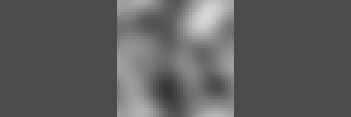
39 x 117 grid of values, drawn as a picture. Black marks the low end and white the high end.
The table splits into one row of 3 panels. Panel 1,1: low, flat. Panel 1,2: middling, smooth, strong in contrast. Panel 1,3: low, flat.
